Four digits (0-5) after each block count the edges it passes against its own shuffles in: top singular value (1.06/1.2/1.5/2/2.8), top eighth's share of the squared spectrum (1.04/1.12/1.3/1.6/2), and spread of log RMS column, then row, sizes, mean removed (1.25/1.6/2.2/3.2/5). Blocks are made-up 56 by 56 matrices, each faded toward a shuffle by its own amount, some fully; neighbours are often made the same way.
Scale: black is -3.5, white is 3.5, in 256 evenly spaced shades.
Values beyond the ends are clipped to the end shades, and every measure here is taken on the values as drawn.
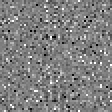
3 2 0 1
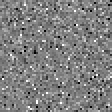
1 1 0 0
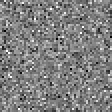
0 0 0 0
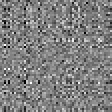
4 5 3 3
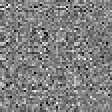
4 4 2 2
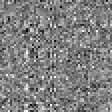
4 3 2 2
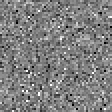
0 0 0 0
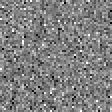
0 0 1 0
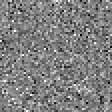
2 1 0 0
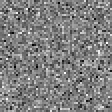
2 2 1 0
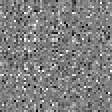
4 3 2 2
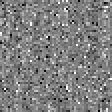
3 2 0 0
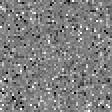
1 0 0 0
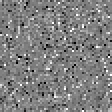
2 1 0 0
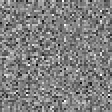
3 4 2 2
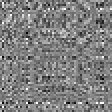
4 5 3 3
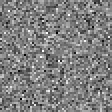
2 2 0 0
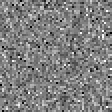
0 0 0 0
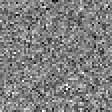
2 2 0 0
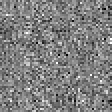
3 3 1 1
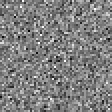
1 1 0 0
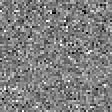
1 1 0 1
